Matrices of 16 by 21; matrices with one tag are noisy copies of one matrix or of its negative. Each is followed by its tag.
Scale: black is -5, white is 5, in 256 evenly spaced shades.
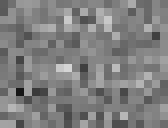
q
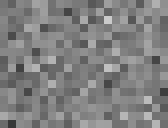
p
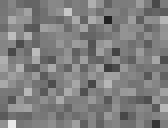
p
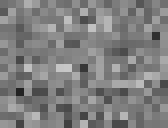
q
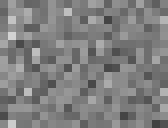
p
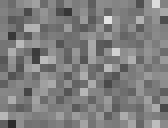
p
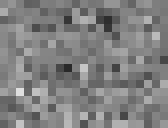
q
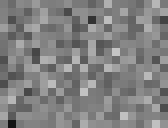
p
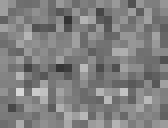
q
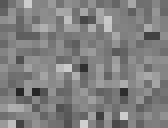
q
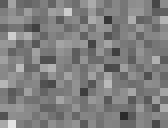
p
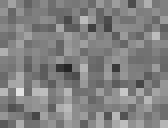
q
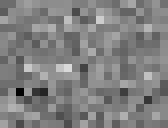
q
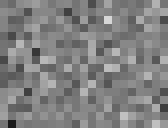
p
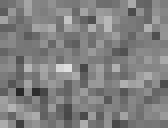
q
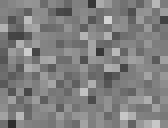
p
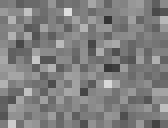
p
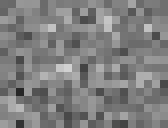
q
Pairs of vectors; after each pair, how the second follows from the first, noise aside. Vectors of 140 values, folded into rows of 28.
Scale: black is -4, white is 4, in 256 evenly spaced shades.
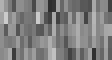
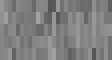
shrunk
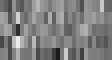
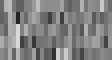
sign-scrambled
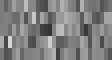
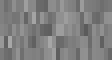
shrunk
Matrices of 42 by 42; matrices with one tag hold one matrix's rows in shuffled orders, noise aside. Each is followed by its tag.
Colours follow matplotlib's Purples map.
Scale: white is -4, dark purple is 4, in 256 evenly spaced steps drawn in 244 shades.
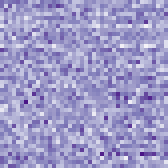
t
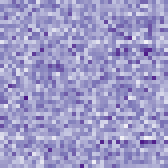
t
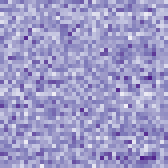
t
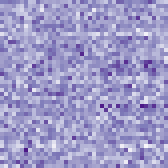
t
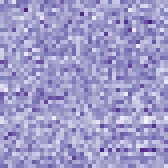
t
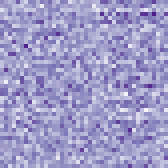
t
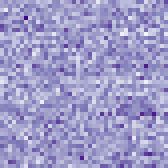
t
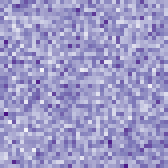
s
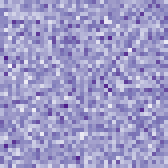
s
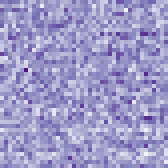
t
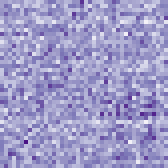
t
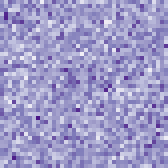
s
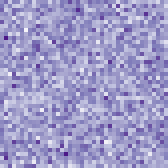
s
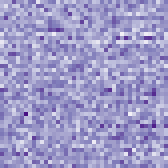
t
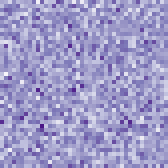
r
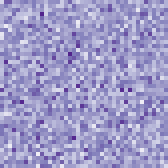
r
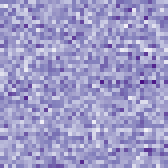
t
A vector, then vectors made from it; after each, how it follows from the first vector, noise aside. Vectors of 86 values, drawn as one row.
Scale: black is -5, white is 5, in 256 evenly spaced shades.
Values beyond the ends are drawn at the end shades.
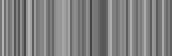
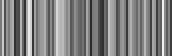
scaled up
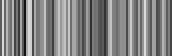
scaled up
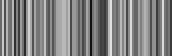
scaled up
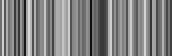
scaled up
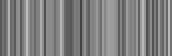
reversed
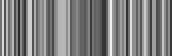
scaled up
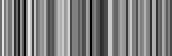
scaled up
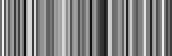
scaled up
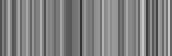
reversed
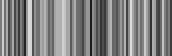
scaled up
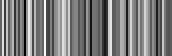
scaled up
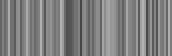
reversed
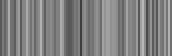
reversed
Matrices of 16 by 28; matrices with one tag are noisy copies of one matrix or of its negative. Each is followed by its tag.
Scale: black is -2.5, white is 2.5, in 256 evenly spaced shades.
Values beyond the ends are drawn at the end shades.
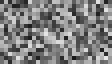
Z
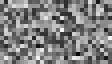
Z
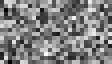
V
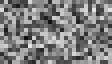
Z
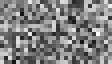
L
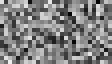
Z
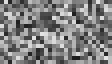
Z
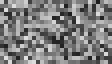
Z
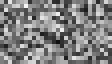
Z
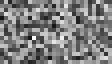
Z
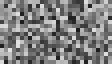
L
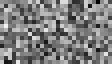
L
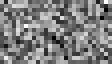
Z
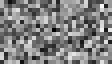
V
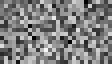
L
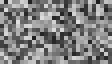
Z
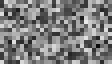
V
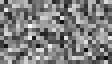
Z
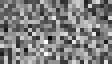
L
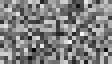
L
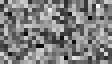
Z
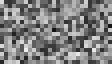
V
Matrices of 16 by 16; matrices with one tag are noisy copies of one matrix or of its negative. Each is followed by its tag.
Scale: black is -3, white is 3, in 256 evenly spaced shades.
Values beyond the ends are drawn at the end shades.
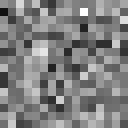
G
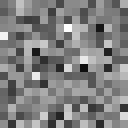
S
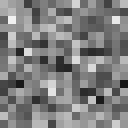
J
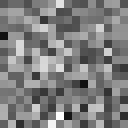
S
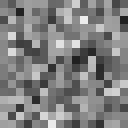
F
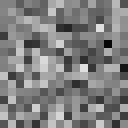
S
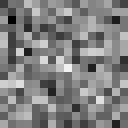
J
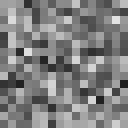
J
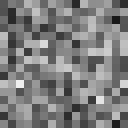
J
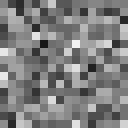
G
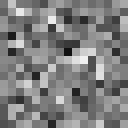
F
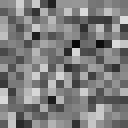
G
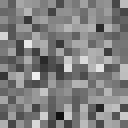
S
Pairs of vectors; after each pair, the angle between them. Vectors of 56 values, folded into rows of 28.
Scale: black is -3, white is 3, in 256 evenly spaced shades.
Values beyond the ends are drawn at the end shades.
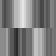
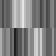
nearly parallel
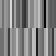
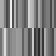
partly aligned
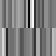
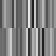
partly opposed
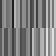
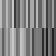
nearly opposite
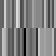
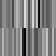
partly aligned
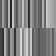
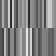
nearly parallel
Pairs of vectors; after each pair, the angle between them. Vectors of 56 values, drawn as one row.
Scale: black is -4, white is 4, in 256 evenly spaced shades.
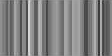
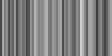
orthogonal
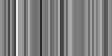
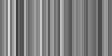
nearly opposite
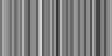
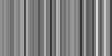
partly opposed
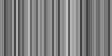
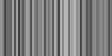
nearly parallel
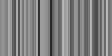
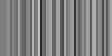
partly opposed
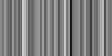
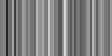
partly aligned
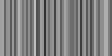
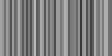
nearly parallel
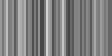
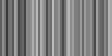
nearly opposite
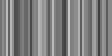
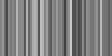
orthogonal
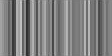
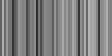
partly aligned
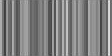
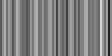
nearly opposite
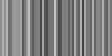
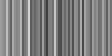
nearly parallel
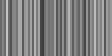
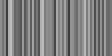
nearly opposite
